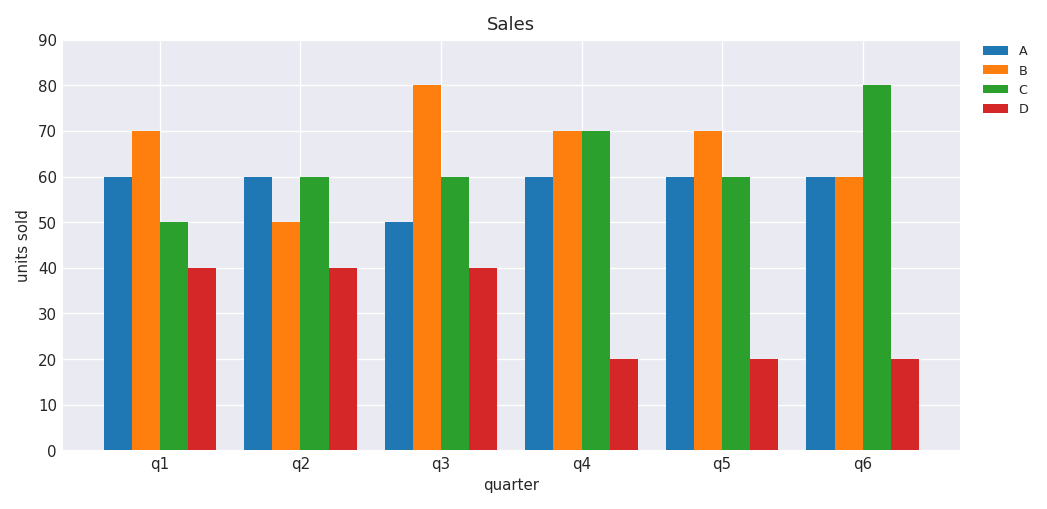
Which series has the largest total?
B
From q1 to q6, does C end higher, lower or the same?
higher
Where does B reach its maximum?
q3
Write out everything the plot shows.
Title: Sales
x-axis: quarter, ticks q1 q2 q3 q4 q5 q6
y-axis: units sold, ticks 0 10 20 30 40 50 60 70 80 90
Legend: A, B, C, D
Values:
A: 60 60 50 60 60 60
B: 70 50 80 70 70 60
C: 50 60 60 70 60 80
D: 40 40 40 20 20 20
